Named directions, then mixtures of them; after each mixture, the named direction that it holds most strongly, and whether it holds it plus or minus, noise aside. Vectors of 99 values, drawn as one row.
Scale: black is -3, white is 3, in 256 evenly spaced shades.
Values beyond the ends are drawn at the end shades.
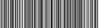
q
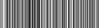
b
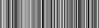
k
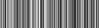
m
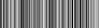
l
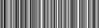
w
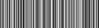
q, minus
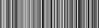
k, plus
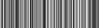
l, minus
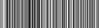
b, plus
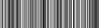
l, minus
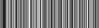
b, minus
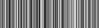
m, minus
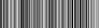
l, plus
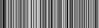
b, minus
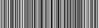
q, plus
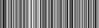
b, minus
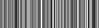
w, plus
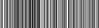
b, plus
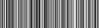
m, minus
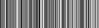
m, minus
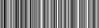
w, plus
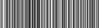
b, plus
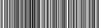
b, plus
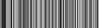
k, minus
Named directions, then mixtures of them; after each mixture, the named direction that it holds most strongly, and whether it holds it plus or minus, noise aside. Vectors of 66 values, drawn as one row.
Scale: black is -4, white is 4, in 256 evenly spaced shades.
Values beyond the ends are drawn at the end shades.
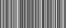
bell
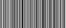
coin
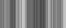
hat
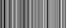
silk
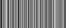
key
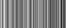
silk, minus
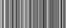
silk, minus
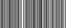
coin, minus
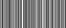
coin, minus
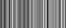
silk, plus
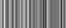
silk, minus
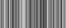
silk, minus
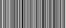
coin, plus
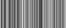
bell, minus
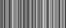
silk, plus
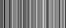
silk, plus
